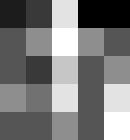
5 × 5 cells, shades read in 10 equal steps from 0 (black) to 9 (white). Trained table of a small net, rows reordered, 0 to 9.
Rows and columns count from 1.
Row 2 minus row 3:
0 3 2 2 -2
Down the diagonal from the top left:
1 5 7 3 9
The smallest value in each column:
1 2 5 0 0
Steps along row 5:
same up down up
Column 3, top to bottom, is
8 9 7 8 5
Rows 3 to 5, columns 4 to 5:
3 5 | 3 8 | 3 9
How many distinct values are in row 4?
4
